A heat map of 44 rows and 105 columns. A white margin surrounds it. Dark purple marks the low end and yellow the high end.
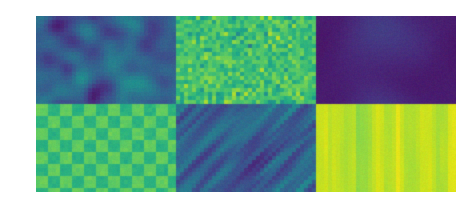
It is made of 2 by 3 panels. Panel 1,1: low, blotchy. Panel 1,2: high, fine-grained. Panel 1,3: very low, smooth, faint in contrast. Panel 2,1: high, checkered. Panel 2,2: low, slanting up to the right. Panel 2,3: very high, streaked downward, faint in contrast.
